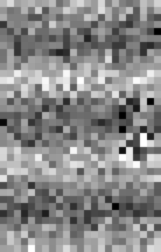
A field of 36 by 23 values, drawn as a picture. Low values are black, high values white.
Values change most from cell to cell in the middle right. The values follow a bell shape. No row or column stands out. Horizontal stripes repeat 3 times down the table. In the middle right lies a patch that is rougher than the rest.
